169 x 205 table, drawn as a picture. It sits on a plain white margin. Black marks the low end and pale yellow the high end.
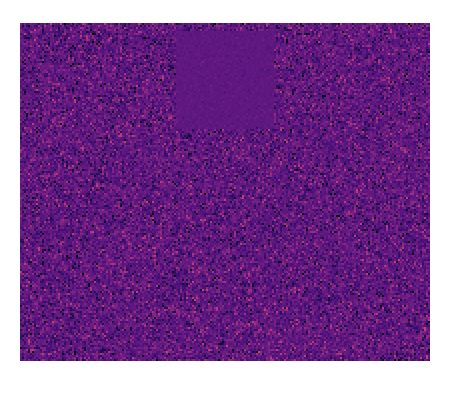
The texture is fine-grained noise. There are no regular stripes. In the top middle lies a patch that is calmer than the rest. On average the colour sits 30% of the way up the scale.
